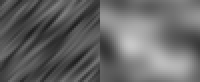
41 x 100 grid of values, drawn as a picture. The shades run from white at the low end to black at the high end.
It is made of 1 by 2 panels. Panel 1,1: high, slanting up to the right. Panel 1,2: middling, smooth, strong in contrast.
